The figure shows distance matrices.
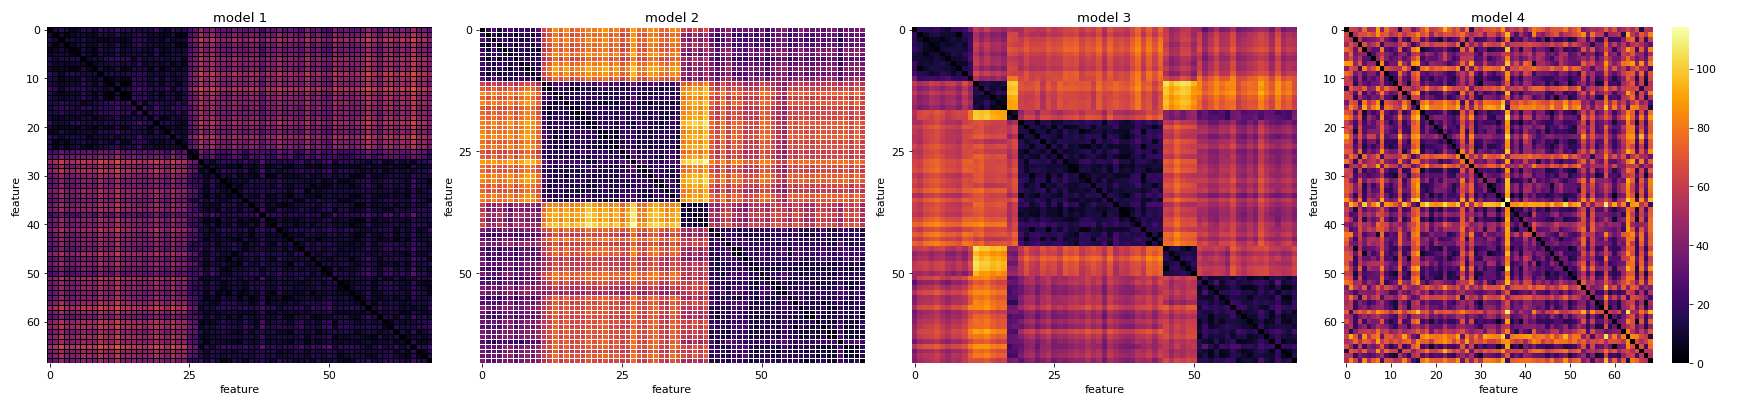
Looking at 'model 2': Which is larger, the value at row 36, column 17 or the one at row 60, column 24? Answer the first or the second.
the first
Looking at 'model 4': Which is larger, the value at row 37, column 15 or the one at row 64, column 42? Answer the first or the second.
the second
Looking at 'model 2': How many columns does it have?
69
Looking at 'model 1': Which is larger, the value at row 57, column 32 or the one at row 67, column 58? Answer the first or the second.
the first
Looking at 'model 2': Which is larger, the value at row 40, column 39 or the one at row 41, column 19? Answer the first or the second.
the second
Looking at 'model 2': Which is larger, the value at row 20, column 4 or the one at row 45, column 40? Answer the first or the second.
the first
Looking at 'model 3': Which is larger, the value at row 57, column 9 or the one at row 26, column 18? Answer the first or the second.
the first
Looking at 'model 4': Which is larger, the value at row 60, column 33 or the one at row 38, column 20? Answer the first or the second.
the second
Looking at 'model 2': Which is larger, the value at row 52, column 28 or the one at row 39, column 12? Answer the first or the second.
the second
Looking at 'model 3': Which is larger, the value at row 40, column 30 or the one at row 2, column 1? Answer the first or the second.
the first
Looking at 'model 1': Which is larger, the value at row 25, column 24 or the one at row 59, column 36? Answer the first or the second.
the first
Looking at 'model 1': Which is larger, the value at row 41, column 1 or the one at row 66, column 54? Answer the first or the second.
the first
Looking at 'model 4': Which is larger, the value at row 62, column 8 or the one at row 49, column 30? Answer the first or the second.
the first
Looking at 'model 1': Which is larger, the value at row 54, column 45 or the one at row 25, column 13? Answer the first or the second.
the second
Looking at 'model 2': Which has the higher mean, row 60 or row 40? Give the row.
40
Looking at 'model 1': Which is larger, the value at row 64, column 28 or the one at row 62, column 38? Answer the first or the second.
the second
